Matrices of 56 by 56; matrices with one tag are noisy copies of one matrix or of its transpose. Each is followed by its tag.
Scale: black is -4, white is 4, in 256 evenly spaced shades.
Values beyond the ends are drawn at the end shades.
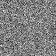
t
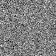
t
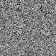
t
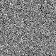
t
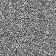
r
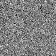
t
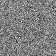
r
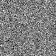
t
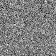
t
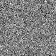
t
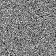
r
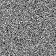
r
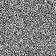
t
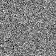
t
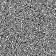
r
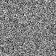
t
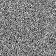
r
